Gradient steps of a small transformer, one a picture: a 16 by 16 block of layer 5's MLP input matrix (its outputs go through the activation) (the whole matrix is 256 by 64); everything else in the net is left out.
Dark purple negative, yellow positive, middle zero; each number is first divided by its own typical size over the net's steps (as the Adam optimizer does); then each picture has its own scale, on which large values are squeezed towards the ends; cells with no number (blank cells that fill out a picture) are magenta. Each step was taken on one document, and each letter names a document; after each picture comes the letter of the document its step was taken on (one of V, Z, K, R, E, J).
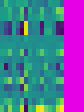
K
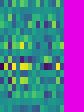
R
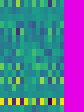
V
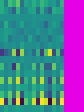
V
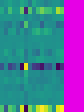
K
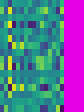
R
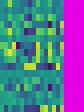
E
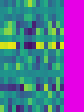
E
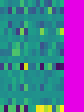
K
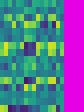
E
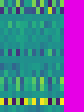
V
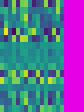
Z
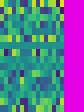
Z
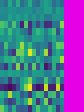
E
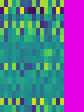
Z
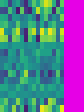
Z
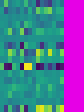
K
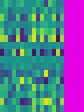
Z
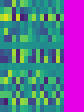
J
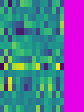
R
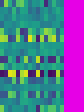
Z
